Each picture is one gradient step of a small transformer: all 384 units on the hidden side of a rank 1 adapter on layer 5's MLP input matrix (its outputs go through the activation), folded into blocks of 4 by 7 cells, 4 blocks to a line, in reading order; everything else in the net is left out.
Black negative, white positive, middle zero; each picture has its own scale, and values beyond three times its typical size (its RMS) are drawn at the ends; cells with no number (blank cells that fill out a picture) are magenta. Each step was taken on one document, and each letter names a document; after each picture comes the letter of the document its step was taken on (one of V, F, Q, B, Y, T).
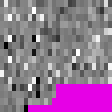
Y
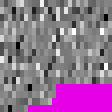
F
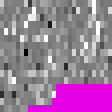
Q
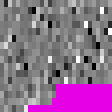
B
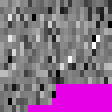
Y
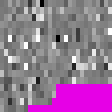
Y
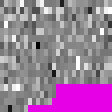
F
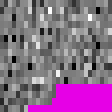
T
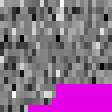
F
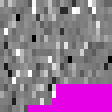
Q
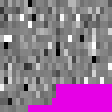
T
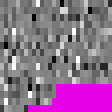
F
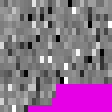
B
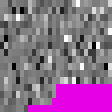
T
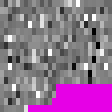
T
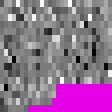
T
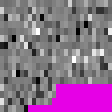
B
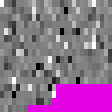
Q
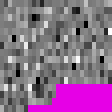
Y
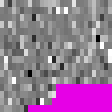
Q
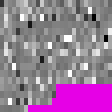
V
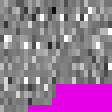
T
